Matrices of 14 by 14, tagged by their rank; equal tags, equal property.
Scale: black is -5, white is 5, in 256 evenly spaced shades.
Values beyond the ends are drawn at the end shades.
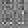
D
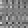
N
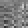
D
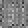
D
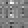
N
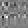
N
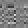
N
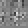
D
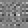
N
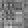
D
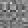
D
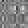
N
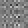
N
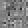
D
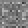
D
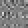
D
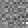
D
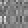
N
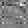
N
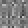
D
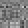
D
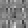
N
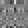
N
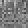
D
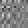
N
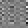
N
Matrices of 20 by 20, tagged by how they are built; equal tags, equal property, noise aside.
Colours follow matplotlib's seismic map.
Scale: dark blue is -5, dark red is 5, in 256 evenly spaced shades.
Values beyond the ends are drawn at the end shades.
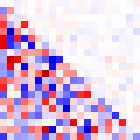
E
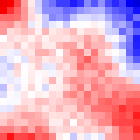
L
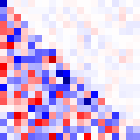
E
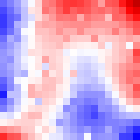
L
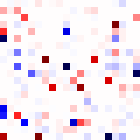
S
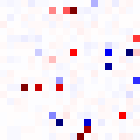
S
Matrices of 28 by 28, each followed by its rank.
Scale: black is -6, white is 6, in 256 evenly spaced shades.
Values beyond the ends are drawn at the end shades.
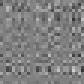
three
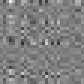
three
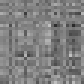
three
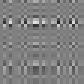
one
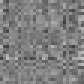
three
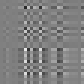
one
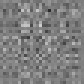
three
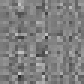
three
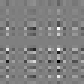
one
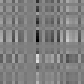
one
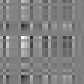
one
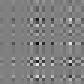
one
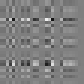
one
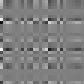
one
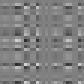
one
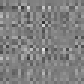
three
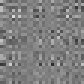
three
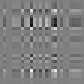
one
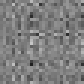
three
